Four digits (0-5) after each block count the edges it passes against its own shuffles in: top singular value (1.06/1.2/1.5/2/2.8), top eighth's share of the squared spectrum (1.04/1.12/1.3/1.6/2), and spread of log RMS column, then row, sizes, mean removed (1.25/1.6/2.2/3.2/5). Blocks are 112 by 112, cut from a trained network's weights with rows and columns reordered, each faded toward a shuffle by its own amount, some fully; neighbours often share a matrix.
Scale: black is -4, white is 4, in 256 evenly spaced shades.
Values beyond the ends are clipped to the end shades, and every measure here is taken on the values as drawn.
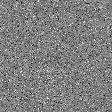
0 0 0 0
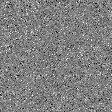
1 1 0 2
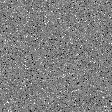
0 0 0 0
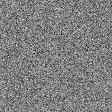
0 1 0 0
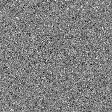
1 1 0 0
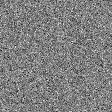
0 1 0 0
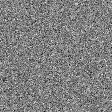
0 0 0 0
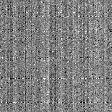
4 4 2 3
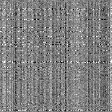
5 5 3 4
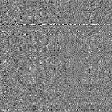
4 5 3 3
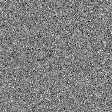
1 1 0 0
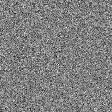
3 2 0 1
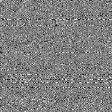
3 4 1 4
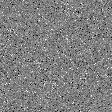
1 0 0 0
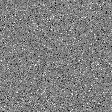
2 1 0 1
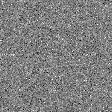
2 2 0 0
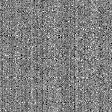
3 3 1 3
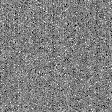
2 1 0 0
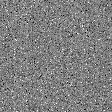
1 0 0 0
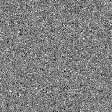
2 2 1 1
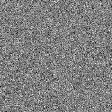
3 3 1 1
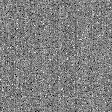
2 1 0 0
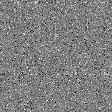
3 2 1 1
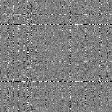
4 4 3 2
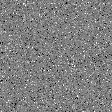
1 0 0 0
